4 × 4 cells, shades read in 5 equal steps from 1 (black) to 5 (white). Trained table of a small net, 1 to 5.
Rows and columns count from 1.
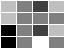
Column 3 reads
2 3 2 5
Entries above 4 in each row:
0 0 0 1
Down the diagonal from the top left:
4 3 2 3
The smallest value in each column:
1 3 2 3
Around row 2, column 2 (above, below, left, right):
3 3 4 3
